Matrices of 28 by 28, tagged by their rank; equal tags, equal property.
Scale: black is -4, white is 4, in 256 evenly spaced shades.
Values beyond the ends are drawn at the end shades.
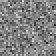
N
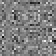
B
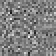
B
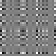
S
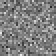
N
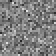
N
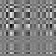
S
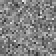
N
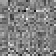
B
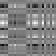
S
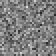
N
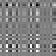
S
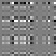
S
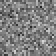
N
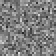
N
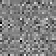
B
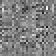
B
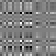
S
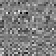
B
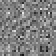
B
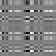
S
